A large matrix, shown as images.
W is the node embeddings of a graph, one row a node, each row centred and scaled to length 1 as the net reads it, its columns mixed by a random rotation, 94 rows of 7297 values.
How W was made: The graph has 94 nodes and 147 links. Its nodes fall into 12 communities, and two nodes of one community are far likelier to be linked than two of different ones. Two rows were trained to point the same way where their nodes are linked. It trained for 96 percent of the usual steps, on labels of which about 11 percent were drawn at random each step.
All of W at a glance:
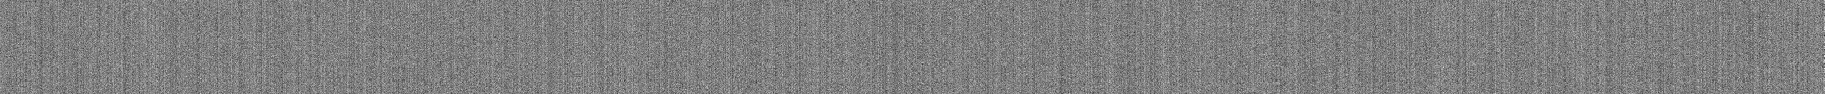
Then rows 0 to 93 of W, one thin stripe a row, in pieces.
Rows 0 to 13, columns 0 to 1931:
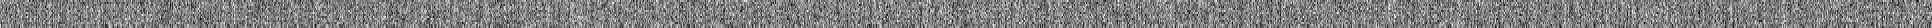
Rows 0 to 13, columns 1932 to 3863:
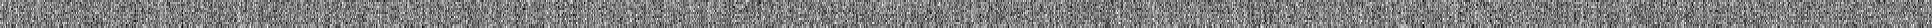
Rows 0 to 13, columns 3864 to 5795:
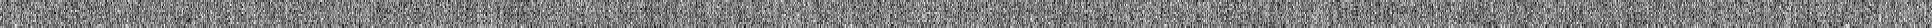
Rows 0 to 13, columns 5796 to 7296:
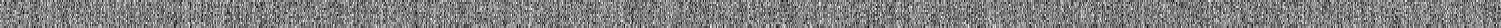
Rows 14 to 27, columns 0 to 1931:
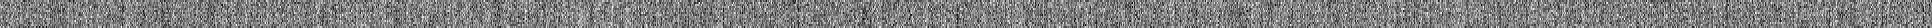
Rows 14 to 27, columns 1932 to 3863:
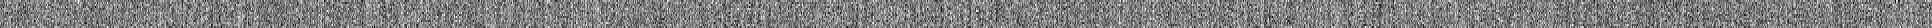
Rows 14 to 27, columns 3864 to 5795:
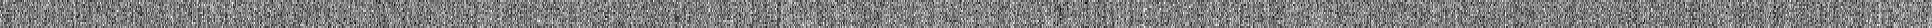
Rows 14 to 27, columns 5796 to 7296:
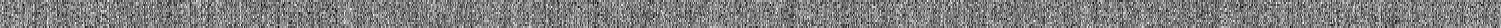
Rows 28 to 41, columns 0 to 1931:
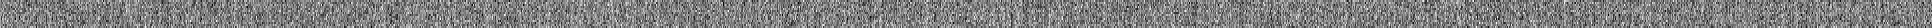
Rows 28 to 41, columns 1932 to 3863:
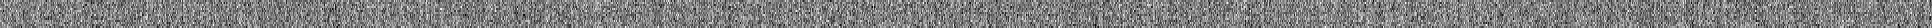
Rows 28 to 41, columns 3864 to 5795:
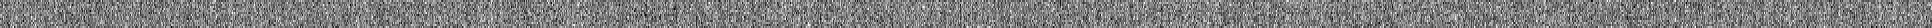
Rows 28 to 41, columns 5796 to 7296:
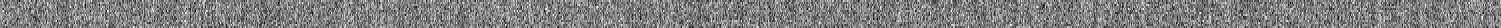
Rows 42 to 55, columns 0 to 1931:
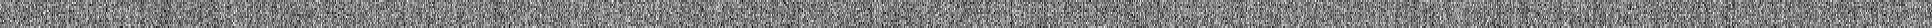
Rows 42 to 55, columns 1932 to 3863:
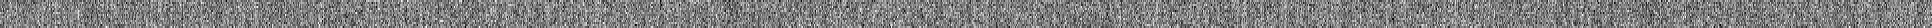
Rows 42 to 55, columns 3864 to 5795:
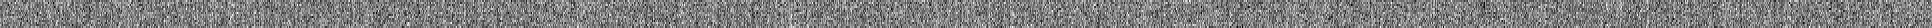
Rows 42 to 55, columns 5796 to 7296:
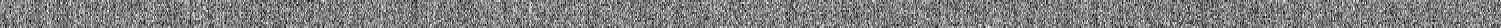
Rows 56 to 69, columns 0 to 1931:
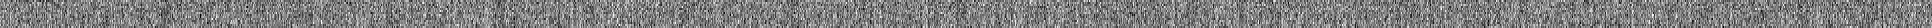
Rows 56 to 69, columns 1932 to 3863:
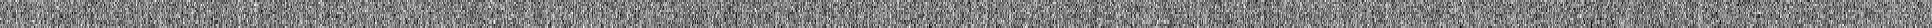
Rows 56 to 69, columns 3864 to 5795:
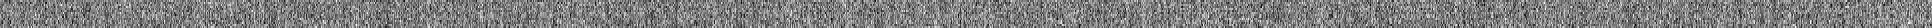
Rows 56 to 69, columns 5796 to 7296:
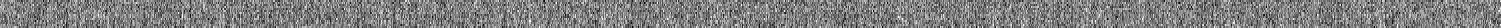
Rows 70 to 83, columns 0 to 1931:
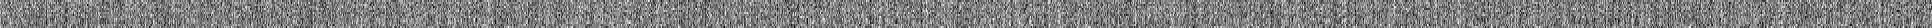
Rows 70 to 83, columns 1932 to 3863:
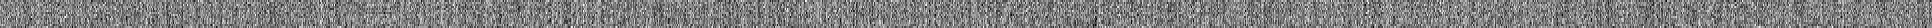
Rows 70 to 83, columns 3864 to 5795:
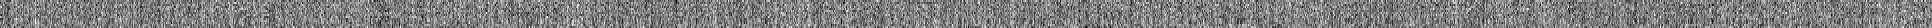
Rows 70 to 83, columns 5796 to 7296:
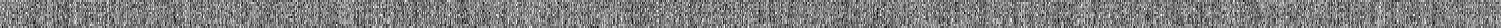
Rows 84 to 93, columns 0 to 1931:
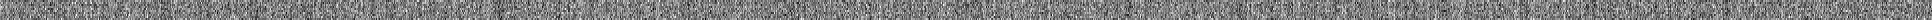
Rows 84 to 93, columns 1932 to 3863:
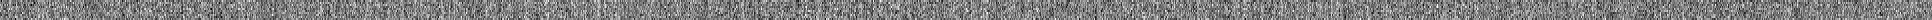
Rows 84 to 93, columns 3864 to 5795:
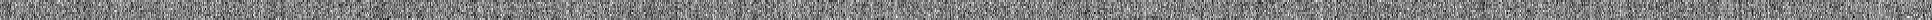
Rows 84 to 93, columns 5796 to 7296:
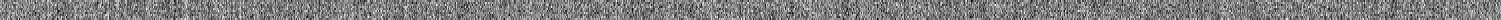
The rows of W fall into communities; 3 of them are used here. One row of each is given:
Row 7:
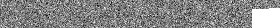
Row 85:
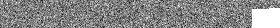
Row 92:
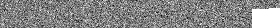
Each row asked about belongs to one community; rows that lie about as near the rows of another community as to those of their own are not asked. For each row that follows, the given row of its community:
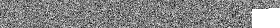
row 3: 7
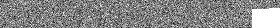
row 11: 85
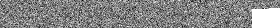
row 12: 92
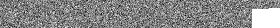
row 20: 7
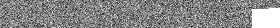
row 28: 85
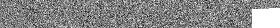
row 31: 7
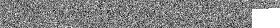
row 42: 7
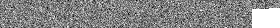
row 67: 92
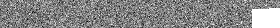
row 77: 7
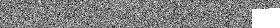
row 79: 92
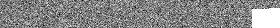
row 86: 92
